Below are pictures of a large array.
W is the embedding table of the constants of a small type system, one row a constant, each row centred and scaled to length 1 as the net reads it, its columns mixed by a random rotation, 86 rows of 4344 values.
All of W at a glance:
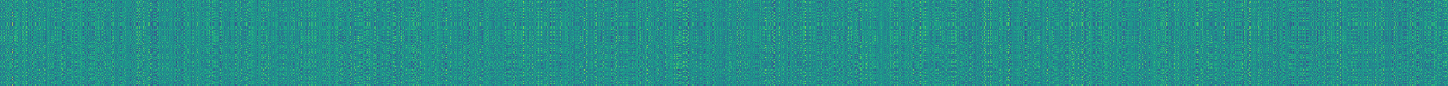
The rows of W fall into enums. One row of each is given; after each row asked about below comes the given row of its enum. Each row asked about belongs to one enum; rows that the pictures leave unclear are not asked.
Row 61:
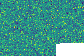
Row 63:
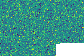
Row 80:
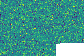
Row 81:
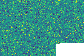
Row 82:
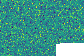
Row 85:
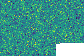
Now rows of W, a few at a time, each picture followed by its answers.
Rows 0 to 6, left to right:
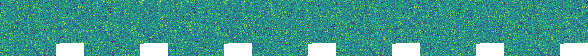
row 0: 61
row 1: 81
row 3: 63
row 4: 61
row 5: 63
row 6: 61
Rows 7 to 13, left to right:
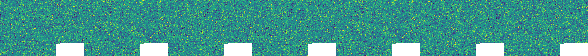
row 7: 80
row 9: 63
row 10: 63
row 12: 85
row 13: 61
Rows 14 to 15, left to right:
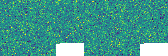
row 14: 81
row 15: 85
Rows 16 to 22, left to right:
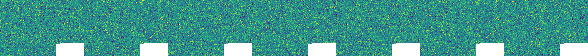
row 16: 82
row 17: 81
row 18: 80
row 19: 61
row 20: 80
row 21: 81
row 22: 85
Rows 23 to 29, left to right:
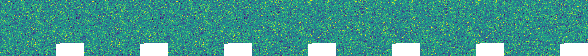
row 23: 85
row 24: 85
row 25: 85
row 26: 81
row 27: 81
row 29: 80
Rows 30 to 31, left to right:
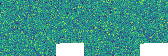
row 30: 61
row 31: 81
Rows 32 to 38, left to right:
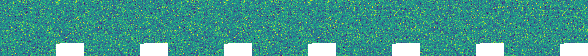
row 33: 61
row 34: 81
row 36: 82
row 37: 61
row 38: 82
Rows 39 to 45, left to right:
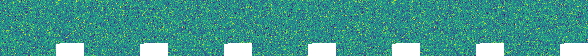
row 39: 81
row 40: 82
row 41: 61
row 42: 63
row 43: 81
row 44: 61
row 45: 80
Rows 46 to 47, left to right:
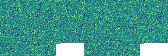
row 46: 63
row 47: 80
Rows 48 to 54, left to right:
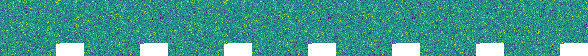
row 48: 81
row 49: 85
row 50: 81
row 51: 85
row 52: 85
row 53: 61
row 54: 63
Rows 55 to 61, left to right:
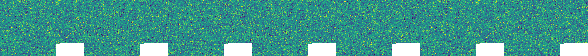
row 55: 81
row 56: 63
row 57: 80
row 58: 63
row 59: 85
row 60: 81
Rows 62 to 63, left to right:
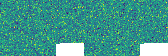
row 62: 61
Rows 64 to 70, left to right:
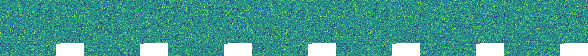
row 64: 63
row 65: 61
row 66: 82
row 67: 63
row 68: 63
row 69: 80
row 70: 80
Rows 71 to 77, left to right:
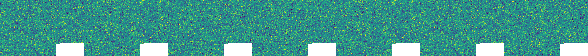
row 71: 61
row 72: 81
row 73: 80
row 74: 63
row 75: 81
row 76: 61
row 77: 85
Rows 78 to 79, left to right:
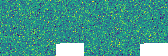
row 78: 63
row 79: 85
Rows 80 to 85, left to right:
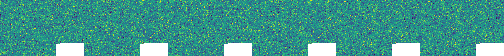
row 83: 81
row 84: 85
